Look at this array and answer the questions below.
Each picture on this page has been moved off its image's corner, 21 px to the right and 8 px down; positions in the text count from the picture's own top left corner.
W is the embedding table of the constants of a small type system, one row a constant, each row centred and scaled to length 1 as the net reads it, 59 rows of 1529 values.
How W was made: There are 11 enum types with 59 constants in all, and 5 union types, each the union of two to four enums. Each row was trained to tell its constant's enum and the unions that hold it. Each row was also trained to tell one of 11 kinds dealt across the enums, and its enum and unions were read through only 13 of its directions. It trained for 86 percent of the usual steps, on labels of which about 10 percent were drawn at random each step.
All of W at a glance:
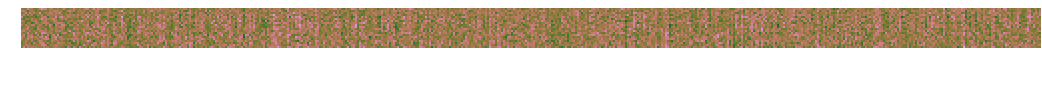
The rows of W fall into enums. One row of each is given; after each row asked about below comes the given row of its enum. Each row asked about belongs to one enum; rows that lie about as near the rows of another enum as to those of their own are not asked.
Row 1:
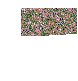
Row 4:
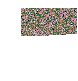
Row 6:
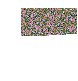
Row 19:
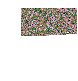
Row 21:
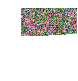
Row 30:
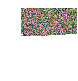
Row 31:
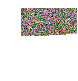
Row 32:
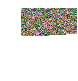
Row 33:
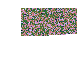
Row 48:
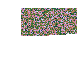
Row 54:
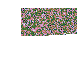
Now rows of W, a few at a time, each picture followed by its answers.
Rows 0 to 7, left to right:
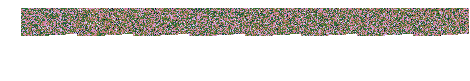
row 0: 32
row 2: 30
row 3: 33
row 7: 54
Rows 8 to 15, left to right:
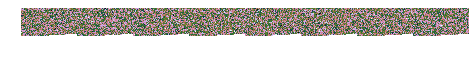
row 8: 32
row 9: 33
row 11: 48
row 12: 6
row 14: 21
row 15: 33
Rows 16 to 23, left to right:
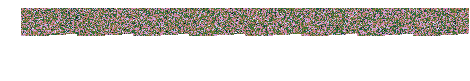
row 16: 32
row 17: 48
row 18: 6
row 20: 6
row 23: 21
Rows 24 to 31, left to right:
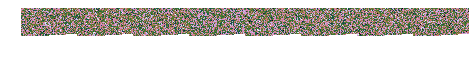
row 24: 32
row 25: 33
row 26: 6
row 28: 33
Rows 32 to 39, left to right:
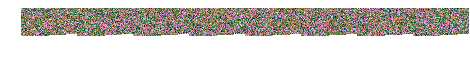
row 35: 30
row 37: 21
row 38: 1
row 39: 30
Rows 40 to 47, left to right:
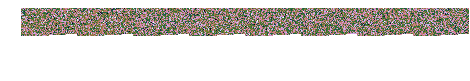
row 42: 21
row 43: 19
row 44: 6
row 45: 31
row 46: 30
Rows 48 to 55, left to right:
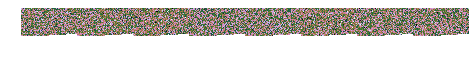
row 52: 54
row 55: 32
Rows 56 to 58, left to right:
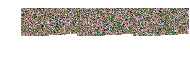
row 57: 30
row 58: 21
